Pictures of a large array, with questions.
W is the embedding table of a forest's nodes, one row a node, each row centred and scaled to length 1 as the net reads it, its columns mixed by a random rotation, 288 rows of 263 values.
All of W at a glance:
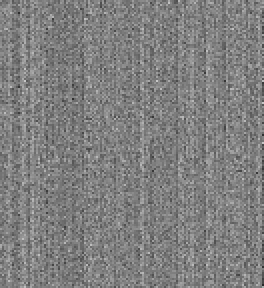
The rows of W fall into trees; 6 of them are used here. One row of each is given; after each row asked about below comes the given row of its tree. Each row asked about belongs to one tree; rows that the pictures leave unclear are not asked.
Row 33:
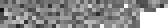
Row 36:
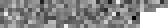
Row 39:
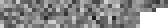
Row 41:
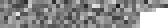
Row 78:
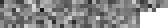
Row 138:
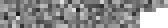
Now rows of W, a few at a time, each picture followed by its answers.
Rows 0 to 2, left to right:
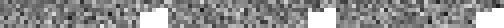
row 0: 41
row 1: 138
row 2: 41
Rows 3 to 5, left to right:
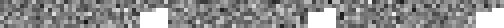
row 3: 41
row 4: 36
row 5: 138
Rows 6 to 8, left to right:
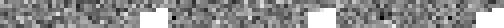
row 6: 138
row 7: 41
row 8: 39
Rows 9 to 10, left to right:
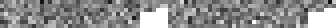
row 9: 36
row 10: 36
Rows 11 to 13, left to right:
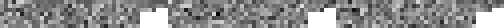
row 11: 39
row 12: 39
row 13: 39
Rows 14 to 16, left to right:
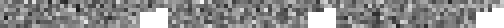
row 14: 138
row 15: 138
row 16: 78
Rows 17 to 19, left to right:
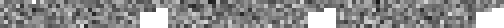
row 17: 138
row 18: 33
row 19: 36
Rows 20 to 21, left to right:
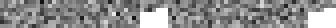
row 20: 36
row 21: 41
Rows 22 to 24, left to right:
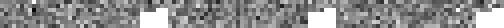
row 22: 138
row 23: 36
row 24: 33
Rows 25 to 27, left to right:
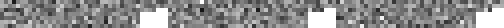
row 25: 39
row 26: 138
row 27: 78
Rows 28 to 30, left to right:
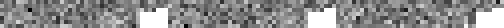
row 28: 33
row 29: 33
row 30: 36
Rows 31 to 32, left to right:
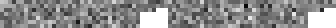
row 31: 39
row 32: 138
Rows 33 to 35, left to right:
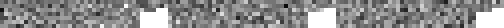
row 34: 41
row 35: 36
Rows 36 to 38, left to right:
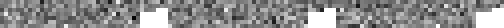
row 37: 39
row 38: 33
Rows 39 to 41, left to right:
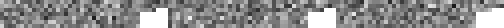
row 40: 33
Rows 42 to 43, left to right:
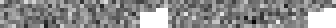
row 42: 138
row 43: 41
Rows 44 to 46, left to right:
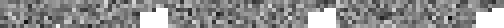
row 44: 78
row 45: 39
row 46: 39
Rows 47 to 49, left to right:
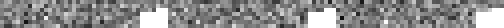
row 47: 78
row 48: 36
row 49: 41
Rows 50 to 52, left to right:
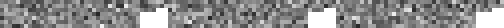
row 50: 33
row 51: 33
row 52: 138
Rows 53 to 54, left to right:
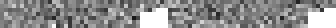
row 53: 36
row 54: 39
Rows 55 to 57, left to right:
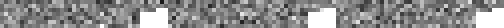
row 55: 36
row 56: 41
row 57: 33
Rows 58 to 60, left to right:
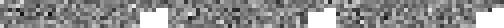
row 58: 39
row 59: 36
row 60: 39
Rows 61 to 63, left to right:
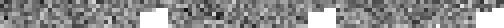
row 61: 41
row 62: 39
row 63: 33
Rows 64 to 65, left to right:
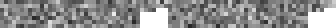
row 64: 36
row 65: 138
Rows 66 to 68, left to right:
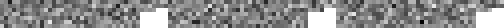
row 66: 41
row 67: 78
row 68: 41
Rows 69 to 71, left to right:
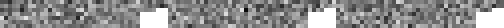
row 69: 41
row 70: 138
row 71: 33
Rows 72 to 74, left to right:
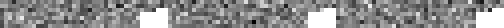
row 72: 33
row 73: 41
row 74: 78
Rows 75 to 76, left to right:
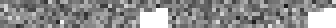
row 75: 33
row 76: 41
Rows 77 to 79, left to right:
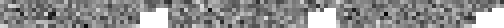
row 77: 39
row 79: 39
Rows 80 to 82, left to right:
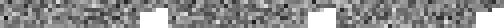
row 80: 41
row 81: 41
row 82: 39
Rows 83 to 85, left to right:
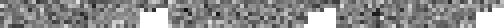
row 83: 33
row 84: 39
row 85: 78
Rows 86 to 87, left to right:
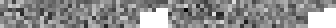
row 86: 39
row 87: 39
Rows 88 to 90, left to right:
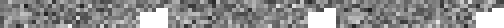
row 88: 33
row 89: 33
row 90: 33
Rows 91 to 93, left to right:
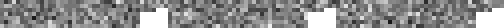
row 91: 36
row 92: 33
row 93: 78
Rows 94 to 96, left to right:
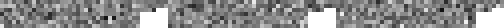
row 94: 39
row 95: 33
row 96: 36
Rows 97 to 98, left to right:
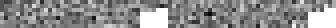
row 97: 41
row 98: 78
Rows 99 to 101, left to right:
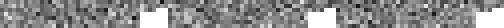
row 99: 36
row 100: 33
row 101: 33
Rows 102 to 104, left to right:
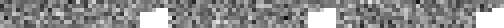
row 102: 41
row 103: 41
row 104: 138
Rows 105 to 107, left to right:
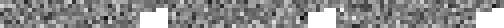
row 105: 39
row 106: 36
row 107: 33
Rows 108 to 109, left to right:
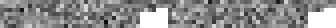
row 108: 39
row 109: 36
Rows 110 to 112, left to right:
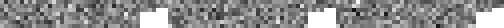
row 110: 138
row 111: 39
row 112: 39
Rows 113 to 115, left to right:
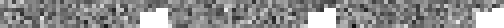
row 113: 39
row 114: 39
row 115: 33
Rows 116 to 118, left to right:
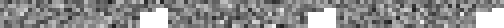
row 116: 36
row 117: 36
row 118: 138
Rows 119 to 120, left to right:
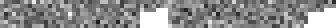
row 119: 138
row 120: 39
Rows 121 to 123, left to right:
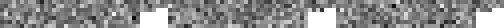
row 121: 36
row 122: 33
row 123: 138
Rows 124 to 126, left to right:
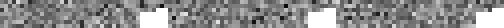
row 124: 33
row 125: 41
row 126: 39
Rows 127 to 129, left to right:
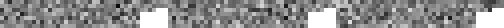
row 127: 41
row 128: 41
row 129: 39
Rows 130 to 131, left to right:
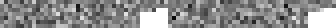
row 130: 138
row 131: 41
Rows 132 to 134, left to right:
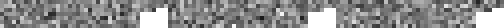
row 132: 39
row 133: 36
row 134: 33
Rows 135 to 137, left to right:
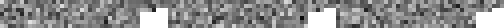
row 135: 39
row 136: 36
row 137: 33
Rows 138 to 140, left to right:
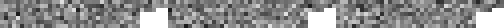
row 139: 33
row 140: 33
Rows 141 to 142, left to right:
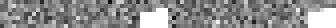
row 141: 36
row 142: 41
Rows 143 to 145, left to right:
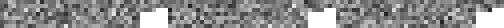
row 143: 36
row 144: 33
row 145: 39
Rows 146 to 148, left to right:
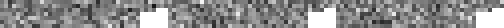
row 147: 138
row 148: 138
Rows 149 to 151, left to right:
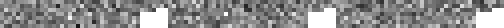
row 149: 138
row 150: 138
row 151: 33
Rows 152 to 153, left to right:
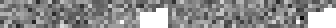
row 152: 33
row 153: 36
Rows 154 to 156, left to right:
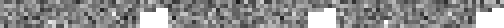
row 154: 36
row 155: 41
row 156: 36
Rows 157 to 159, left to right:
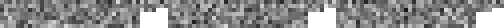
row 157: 36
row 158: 78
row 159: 36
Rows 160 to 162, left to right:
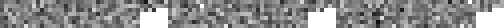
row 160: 78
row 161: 78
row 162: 78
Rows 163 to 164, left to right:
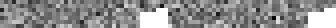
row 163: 33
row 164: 39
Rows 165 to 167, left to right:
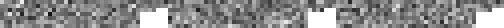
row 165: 39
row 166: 33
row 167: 39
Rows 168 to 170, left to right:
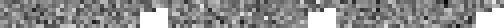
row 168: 138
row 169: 78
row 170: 36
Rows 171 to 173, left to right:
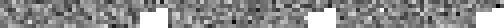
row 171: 36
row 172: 33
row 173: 41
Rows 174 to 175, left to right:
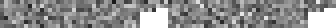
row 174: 78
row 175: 78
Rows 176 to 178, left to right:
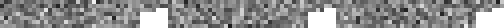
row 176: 41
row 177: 78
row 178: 36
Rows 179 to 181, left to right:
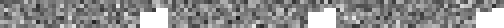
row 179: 138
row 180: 36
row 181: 33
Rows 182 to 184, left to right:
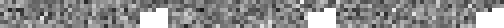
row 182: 39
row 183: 33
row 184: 39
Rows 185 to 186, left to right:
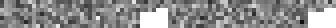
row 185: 78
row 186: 36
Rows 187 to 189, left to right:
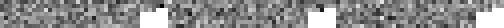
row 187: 41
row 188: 39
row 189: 78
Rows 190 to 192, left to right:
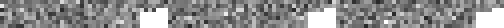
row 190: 33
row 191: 138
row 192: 36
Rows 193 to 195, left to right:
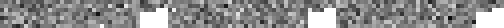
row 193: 33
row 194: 138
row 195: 39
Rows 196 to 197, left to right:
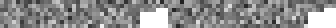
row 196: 36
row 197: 39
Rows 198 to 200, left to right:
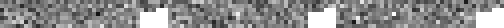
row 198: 33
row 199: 138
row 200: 138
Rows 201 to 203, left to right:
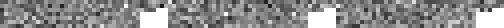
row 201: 33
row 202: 138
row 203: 33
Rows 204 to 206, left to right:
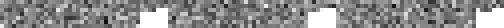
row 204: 39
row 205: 41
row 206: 138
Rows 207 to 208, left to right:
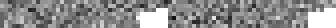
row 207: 33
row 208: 78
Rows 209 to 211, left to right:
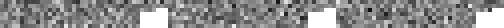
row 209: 36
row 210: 36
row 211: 39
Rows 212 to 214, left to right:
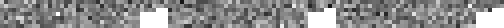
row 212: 138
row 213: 33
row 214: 39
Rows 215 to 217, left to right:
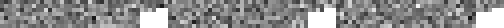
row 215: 41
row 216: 78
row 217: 36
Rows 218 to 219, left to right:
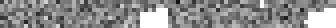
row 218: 78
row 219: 41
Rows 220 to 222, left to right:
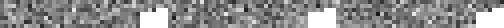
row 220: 78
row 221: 138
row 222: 39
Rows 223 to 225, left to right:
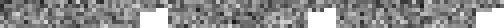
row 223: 41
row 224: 33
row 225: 41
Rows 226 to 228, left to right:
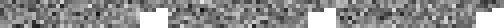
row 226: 33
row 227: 138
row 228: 39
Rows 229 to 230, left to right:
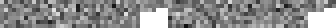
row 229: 138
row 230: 33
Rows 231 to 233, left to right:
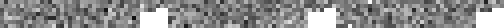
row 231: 36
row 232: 33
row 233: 138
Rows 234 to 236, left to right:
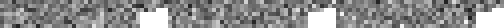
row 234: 33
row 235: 41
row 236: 36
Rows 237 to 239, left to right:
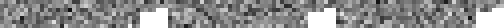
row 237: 36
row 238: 33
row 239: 36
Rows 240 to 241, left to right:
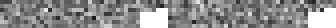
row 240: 41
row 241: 78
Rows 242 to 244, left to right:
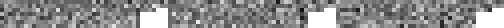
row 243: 36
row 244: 39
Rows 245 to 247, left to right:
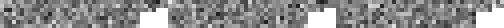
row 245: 39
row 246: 39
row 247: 78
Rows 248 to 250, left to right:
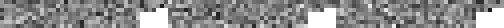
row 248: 33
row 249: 39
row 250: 78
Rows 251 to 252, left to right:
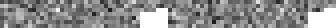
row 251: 33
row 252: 36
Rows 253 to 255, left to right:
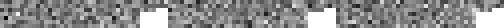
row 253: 41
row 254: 33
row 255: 33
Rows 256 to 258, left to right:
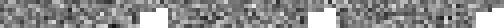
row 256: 36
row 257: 36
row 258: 39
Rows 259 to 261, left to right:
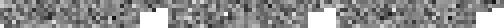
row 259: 39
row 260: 138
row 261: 39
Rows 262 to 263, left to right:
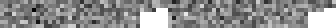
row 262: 138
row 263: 41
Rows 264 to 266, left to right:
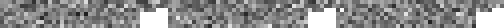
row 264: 33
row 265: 33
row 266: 138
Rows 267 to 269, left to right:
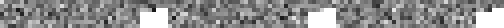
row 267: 39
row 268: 41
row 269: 39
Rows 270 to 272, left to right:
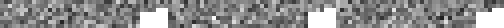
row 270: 36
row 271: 78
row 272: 39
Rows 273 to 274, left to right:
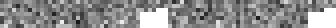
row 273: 33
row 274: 36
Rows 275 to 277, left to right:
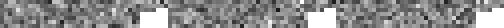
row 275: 36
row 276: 33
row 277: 36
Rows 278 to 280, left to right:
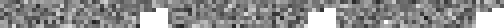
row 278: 138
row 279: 39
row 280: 36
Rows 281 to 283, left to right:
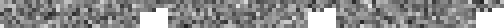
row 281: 39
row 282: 33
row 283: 78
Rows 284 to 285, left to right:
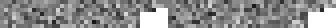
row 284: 138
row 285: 78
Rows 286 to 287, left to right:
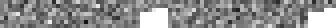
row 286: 41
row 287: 36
